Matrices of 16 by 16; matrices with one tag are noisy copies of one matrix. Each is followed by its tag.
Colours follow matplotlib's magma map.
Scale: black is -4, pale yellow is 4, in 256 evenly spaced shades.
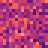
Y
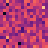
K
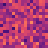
Y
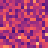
K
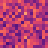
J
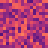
Y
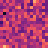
K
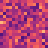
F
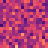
K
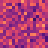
F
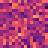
Y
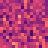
K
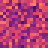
F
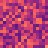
J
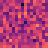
K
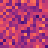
F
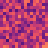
K
